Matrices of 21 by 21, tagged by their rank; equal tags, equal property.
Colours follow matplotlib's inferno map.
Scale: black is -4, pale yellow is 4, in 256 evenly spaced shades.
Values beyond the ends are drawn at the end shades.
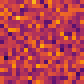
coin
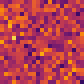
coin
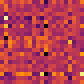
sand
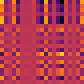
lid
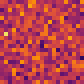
coin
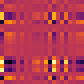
lid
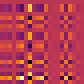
lid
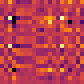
sand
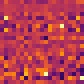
sand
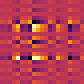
lid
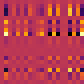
lid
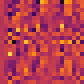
sand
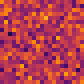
coin
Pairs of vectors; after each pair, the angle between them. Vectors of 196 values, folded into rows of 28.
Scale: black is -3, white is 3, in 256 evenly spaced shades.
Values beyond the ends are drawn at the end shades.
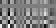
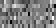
orthogonal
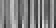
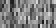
partly opposed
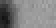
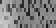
partly opposed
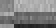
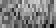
partly aligned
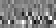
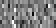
partly opposed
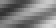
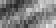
nearly parallel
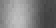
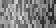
partly aligned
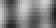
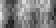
nearly parallel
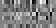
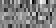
nearly parallel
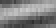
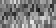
partly opposed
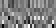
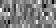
orthogonal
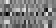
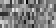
partly aligned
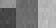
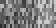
partly aligned
